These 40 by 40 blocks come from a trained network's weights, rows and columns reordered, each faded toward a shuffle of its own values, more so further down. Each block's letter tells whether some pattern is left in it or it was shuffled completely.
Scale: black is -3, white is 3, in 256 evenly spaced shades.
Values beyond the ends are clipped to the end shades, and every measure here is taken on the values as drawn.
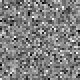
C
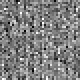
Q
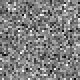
C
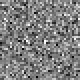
C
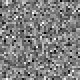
C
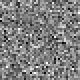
C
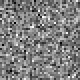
C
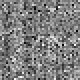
Q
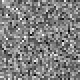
C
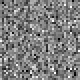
Q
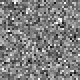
C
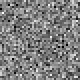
C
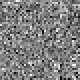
Q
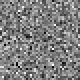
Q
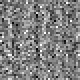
Q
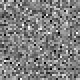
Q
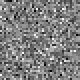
C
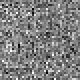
Q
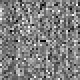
Q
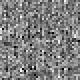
Q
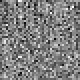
Q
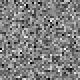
C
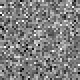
C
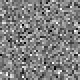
Q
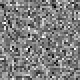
Q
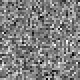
C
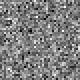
C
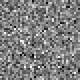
C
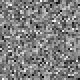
C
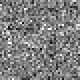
Q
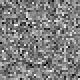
C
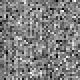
Q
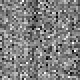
Q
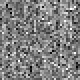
Q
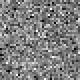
C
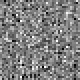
Q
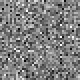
Q
